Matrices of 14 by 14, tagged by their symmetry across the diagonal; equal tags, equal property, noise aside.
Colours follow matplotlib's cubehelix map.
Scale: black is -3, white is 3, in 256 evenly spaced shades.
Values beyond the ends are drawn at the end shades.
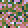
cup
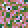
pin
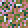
pin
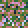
cup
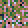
cup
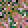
pin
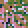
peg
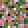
peg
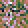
peg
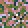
peg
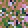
peg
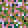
cup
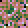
pin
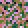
cup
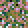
cup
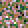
peg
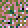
pin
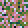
cup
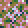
pin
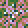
pin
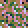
peg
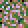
pin
